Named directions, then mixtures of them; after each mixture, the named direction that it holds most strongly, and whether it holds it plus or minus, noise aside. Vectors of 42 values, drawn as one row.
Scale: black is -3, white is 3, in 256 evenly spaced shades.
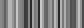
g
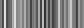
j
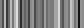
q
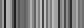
j, minus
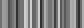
g, minus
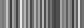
q, minus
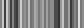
q, minus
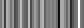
q, minus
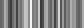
g, minus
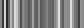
q, plus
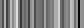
q, plus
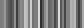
g, minus
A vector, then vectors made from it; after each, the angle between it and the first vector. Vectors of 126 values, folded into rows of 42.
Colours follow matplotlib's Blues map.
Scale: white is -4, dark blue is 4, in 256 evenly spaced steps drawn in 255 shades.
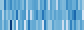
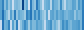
partly opposed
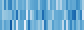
nearly parallel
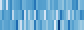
orthogonal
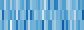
nearly opposite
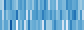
nearly parallel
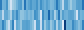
orthogonal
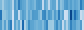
partly aligned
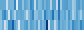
orthogonal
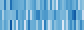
nearly parallel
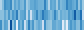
nearly parallel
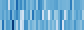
orthogonal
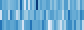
orthogonal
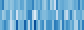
partly opposed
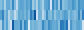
partly opposed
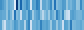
orthogonal
